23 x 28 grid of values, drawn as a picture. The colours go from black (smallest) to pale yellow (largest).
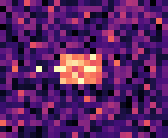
Histogram: skewed, a long tail of high values. Roughest part: centre. Odd patch: higher, in the centre. Average level on the scale: 30%. Slope: none. Ninth with the highest average: centre.
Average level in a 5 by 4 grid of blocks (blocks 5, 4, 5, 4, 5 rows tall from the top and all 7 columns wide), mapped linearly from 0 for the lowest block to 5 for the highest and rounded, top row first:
1111
0110
1540
0000
1010
